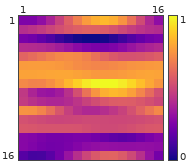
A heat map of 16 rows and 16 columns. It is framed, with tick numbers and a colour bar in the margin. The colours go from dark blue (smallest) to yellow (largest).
Grain: streaks across. Roughest part: top middle. Average level on the scale: 50%.
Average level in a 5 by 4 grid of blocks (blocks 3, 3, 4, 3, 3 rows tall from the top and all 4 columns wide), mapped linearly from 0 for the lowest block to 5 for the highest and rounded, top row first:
1221 / 3333 / 3454 / 3323 / 0111
